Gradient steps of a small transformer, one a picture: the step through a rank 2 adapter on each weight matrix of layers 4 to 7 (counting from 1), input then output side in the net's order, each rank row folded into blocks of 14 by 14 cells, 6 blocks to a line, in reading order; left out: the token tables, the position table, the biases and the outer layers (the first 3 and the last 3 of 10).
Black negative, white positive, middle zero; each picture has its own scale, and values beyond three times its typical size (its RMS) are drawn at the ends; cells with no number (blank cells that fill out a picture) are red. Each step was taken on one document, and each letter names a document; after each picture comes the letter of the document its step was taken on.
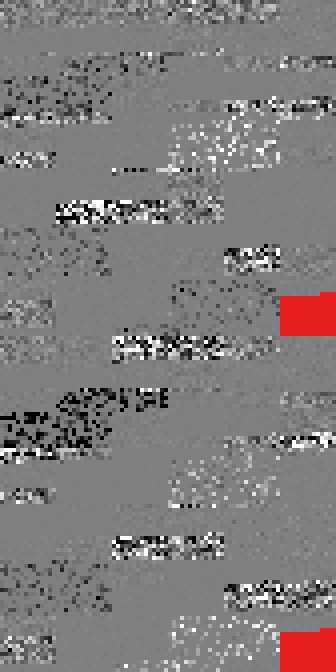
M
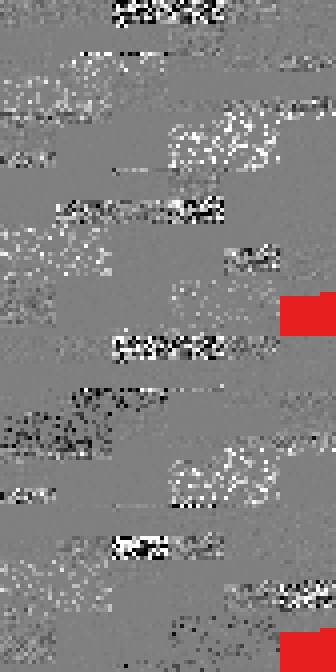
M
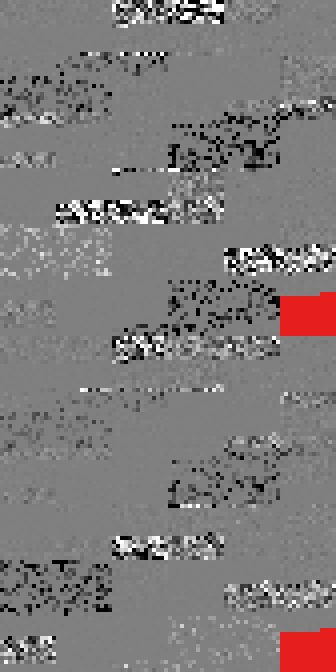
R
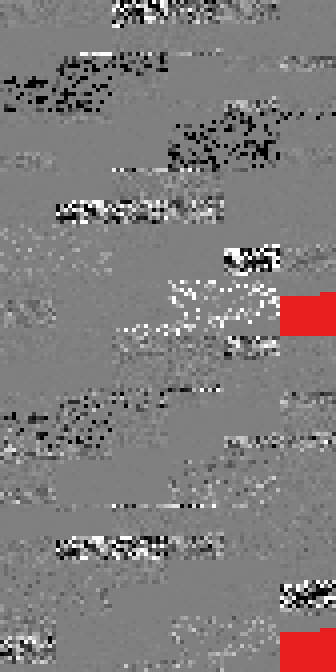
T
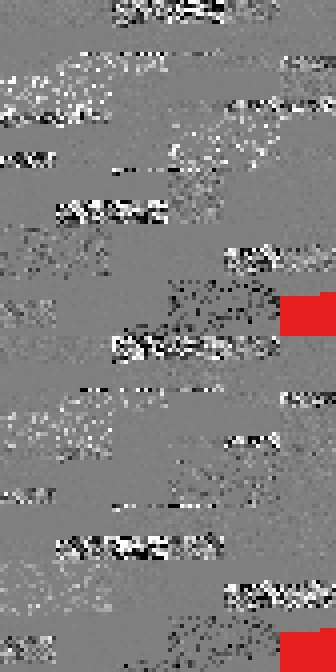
R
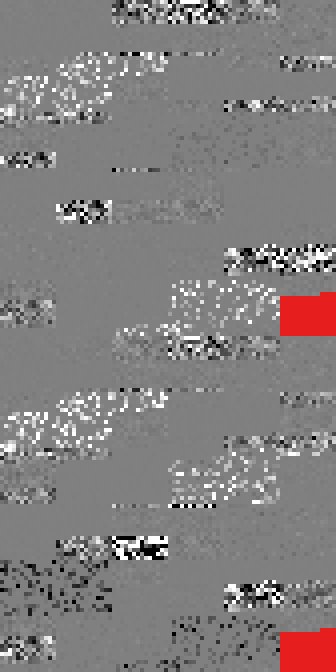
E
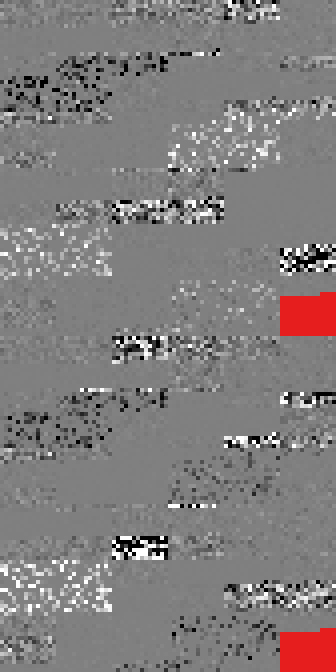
M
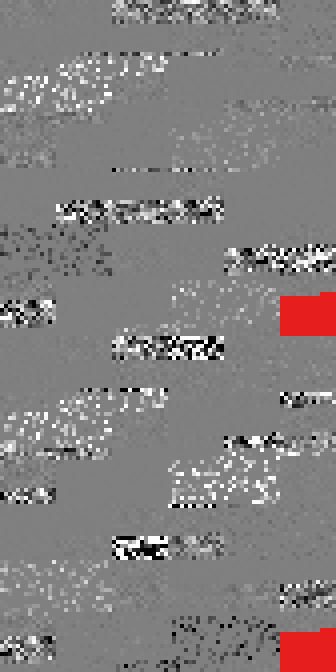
E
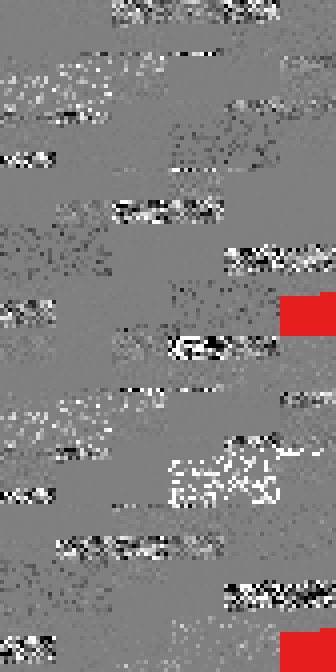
E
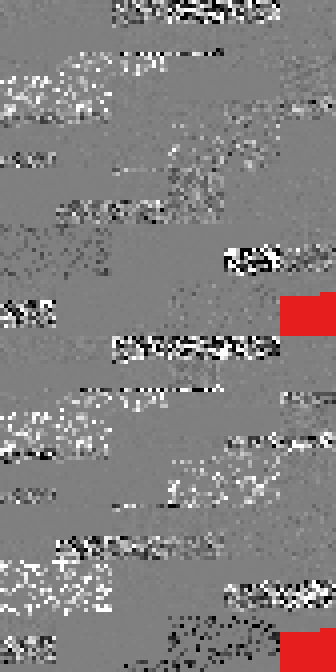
R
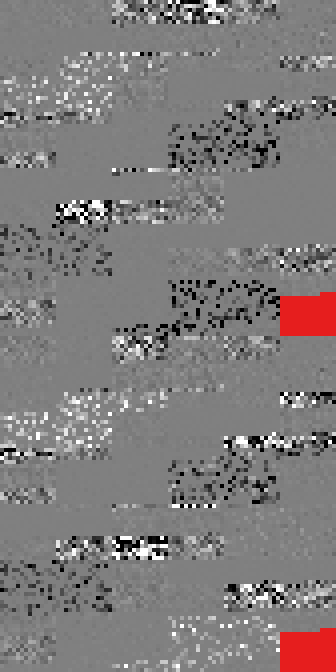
E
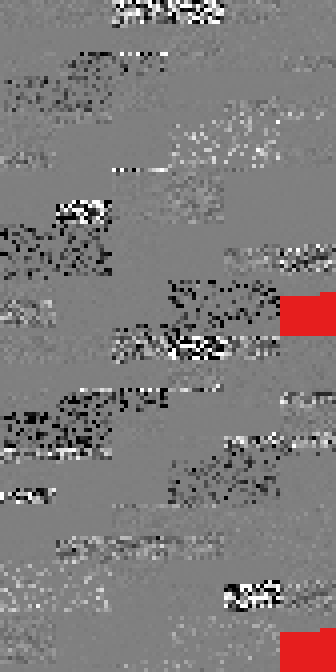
M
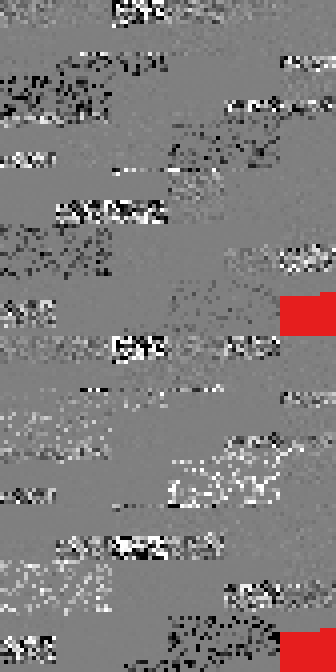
R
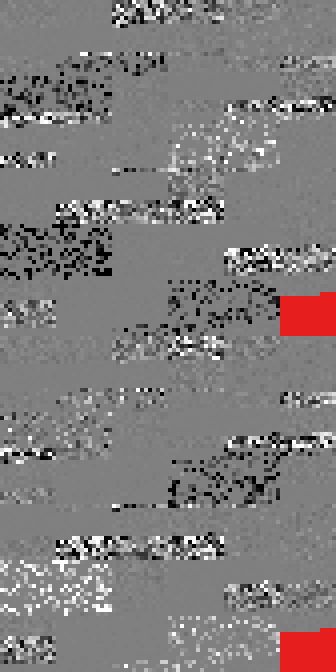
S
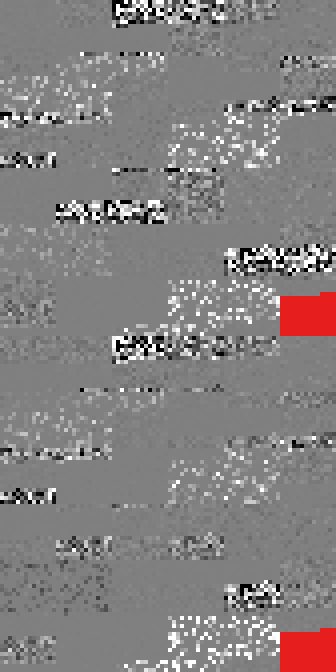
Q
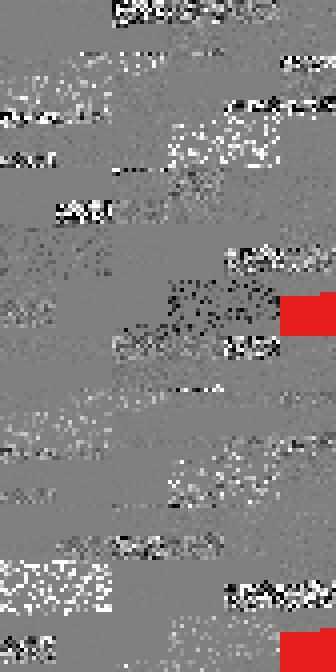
Q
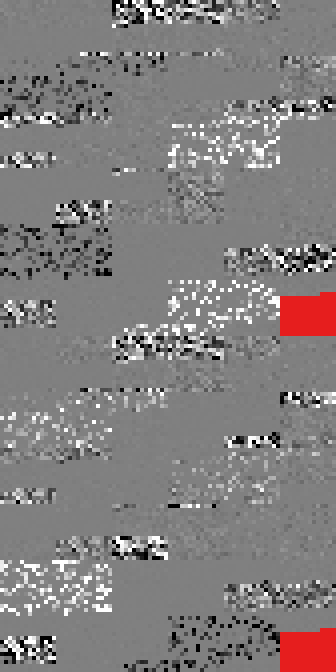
R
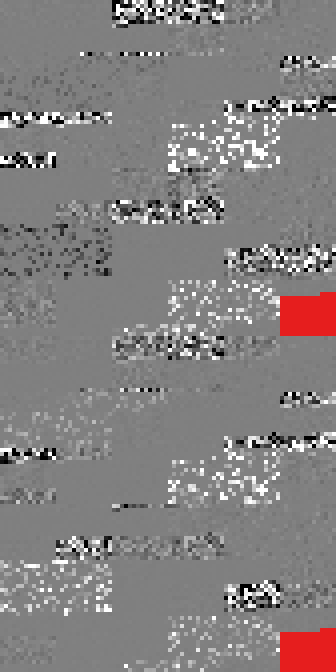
Q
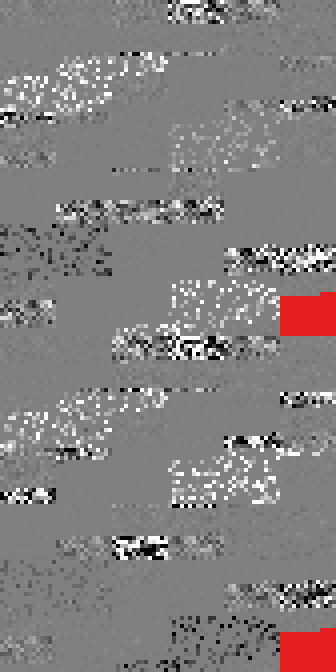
E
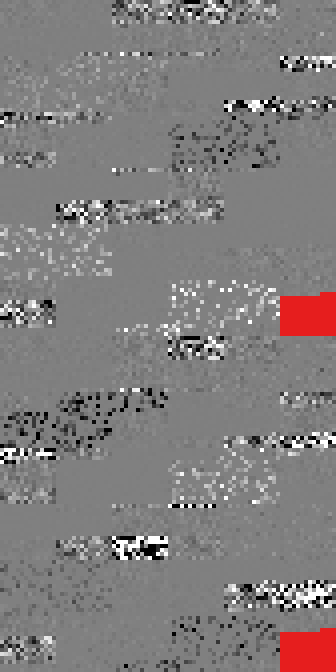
E
